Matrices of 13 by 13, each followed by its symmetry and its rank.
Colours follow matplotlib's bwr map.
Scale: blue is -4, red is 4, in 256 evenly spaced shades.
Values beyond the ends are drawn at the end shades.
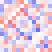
symmetric, full rank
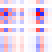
neither, rank one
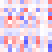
neither, rank two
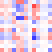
neither, rank two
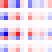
neither, rank one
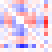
antisymmetric, rank two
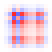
symmetric, rank one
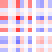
symmetric, rank one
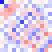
symmetric, full rank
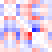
antisymmetric, rank two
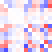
antisymmetric, rank two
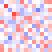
symmetric, full rank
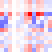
neither, rank two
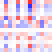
neither, rank two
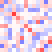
symmetric, full rank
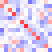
symmetric, full rank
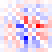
antisymmetric, rank two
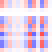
neither, rank one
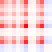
symmetric, rank one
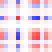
symmetric, rank one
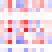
neither, rank two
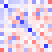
symmetric, full rank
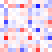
antisymmetric, rank two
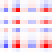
neither, rank one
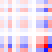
symmetric, rank one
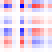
neither, rank one
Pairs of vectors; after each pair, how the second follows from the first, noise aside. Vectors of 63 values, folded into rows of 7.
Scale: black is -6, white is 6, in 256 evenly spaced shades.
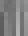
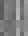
wrapped around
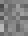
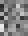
scaled up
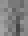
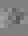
partly zeroed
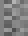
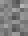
wrapped around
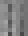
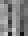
scaled up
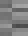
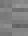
shrunk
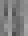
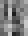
scaled up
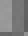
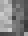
scaled up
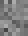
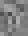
wrapped around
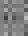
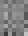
wrapped around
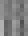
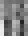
scaled up
